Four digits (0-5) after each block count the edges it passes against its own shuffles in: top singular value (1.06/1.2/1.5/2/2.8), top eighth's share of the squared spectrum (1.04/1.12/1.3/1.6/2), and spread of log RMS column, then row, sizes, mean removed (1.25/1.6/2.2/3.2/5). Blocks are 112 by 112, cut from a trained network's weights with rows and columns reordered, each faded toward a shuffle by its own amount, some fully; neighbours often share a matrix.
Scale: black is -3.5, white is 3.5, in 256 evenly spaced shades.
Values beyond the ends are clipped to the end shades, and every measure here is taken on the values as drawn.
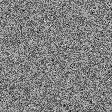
0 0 0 0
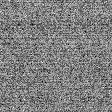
3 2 0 0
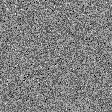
0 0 0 0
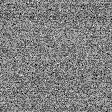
2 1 0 0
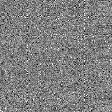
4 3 2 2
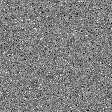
0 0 0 0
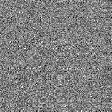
4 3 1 2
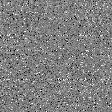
3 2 0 2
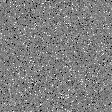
0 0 0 0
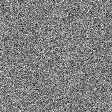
0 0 0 0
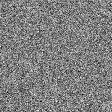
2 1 0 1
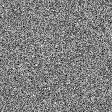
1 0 0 0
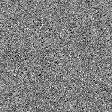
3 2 0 0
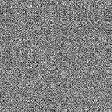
4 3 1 2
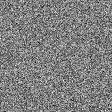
1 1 0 0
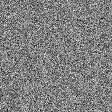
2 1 0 0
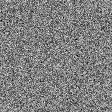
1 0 0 0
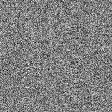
3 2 0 1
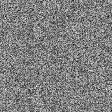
3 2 0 1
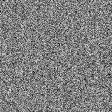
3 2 0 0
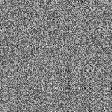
4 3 1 2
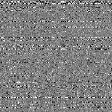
4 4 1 4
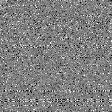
4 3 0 3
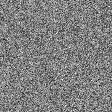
2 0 0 0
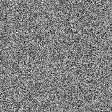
2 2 0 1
